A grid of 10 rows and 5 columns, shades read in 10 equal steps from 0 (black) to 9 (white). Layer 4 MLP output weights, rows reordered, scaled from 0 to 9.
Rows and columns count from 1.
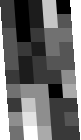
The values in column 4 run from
0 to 7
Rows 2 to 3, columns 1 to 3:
2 0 1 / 3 0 2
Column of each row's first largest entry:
4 4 4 4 1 5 5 2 2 2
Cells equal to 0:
5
